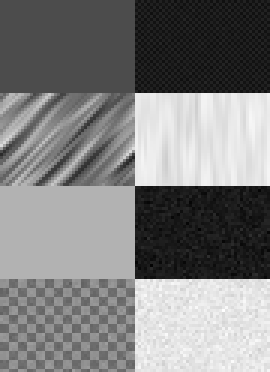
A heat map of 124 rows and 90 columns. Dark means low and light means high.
The table splits into 4 rows of 2 panels. Panel 1,1: low, flat. Panel 1,2: very low, checkered, faint in contrast. Panel 2,1: middling, slanting up to the right, strong in contrast. Panel 2,2: very high, streaked downward, faint in contrast. Panel 3,1: high, flat. Panel 3,2: very low, fine-grained, faint in contrast. Panel 4,1: middling, checkered. Panel 4,2: very high, fine-grained, faint in contrast.
